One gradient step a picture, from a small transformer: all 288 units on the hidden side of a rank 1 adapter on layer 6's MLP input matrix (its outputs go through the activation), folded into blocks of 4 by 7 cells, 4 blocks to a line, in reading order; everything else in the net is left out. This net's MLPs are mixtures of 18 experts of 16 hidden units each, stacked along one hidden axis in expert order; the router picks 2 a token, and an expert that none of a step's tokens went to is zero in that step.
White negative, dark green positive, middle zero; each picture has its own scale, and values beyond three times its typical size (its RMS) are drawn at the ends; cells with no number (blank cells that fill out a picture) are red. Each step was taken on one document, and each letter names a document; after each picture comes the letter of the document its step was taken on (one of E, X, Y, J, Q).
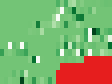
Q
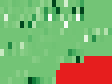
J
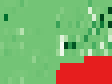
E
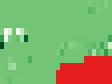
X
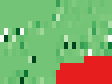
Q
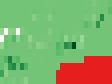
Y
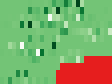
J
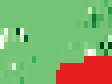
X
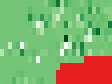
Q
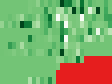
J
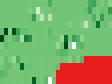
Y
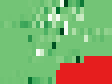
J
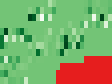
Y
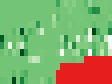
Q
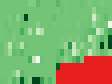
Q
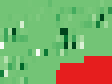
Y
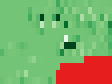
Q
